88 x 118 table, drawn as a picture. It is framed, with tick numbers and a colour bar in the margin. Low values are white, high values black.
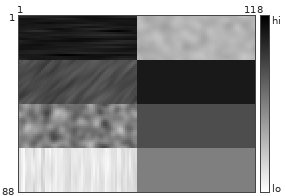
It is made of 4 by 2 panels. Panel 1,1: very high, streaked across, faint in contrast. Panel 1,2: low, blotchy, faint in contrast. Panel 2,1: high, slanting up to the right, faint in contrast. Panel 2,2: very high, flat. Panel 3,1: middling, blotchy. Panel 3,2: high, flat. Panel 4,1: very low, streaked downward, faint in contrast. Panel 4,2: middling, flat.
